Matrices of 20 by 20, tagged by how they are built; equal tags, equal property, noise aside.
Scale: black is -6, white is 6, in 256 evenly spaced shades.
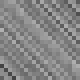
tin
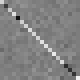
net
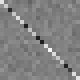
net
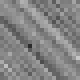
tin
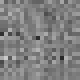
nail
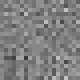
nail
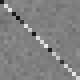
net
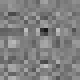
nail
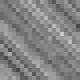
tin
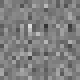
nail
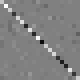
net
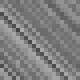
tin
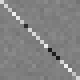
net
